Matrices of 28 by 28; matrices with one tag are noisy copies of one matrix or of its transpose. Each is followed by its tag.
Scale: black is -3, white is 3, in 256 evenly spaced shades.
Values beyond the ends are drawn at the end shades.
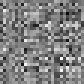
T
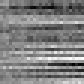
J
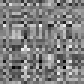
T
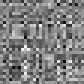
T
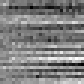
J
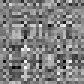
T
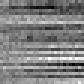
J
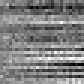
J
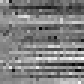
J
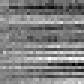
J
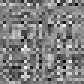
T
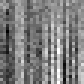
J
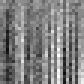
J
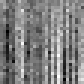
J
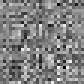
T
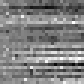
J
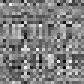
T
